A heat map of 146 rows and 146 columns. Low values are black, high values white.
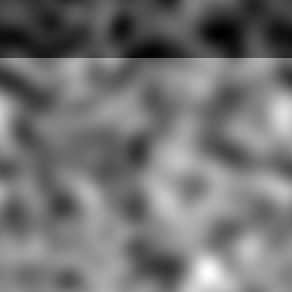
The bottom right is the ninth with the highest average. There are no lone odd cells. A horizontal seam about 20% of the way down splits the table, and the bottom part is higher.
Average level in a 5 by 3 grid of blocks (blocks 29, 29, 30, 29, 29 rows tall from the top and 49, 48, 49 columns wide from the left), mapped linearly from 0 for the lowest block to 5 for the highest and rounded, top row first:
0 1 0 / 3 3 4 / 3 3 4 / 3 4 4 / 4 3 5
